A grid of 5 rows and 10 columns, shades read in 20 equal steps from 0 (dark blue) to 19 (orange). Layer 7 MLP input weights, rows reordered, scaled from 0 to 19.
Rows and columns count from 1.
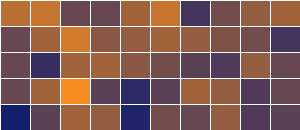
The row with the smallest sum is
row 5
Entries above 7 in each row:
7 8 5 4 4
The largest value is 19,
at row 4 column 3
